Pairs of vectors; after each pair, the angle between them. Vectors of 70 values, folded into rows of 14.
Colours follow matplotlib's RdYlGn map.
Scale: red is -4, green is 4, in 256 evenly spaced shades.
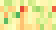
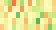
partly aligned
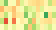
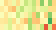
orthogonal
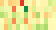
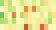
partly opposed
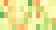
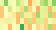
partly opposed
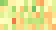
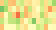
orthogonal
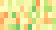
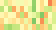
partly aligned
